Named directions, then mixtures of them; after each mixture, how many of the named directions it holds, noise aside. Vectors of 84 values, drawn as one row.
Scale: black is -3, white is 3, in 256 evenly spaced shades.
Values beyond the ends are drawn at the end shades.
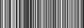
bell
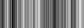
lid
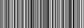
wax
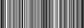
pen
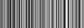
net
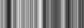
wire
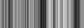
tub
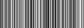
three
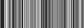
two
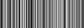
three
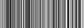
two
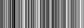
three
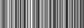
two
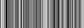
one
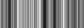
three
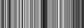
three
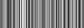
two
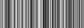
two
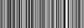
one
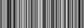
two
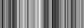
two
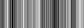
one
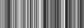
two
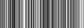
three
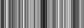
three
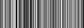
one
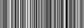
two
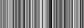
two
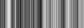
one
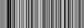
two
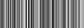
three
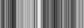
three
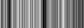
three
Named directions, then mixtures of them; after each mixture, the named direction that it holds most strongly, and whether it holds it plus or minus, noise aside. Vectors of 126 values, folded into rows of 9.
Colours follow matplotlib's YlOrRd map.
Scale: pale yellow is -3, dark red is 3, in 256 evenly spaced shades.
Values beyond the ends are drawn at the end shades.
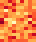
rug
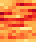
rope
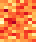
rug, minus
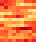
rope, minus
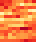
rope, minus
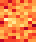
rug, plus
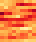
rope, plus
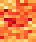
rug, minus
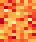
rug, plus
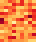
rug, plus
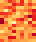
rug, plus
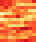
rope, minus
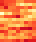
rope, minus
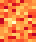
rug, plus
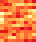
rope, minus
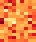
rug, plus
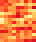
rope, minus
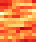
rope, minus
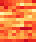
rope, minus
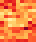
rope, minus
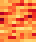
rope, plus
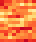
rope, minus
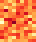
rug, minus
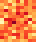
rug, minus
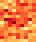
rug, minus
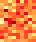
rug, minus
